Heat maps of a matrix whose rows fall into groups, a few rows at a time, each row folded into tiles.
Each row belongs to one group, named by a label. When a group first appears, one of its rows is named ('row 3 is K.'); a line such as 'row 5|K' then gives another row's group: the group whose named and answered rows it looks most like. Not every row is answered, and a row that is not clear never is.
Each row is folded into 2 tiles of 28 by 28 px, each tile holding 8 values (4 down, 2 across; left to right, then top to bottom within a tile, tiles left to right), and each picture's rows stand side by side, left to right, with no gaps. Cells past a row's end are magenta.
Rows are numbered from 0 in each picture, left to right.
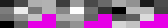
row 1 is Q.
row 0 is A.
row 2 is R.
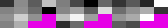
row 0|Q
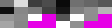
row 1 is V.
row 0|R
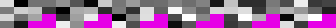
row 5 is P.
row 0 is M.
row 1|R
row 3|A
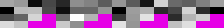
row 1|V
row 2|R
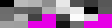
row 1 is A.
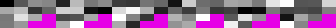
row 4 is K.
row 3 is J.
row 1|Q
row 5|K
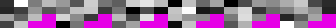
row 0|J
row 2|J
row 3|Q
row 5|P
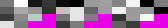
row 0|P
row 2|P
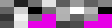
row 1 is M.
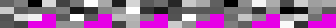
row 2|Q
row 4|V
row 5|V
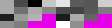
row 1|K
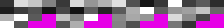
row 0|V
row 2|M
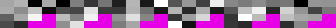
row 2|Q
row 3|P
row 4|M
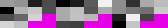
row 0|R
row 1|A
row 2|A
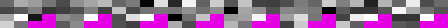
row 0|V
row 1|J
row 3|P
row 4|R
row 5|Q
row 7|P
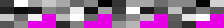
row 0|J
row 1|A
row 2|Q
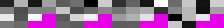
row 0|J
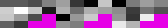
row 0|M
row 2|J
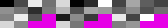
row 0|V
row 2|J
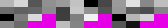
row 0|P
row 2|P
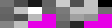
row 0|R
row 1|M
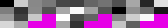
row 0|J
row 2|R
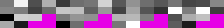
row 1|A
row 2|Q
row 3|M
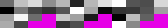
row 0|V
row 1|M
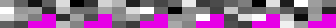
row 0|M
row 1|K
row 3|R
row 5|J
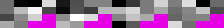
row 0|R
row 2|A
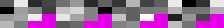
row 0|R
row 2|J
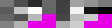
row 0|R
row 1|Q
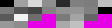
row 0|V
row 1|Q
